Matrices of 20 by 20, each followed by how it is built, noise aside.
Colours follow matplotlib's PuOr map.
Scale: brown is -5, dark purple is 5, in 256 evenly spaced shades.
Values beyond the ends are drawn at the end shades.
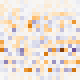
uneven rows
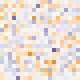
noise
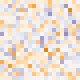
noise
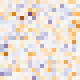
noise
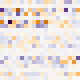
uneven rows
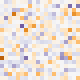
noise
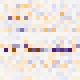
uneven rows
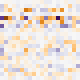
uneven rows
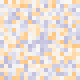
noise
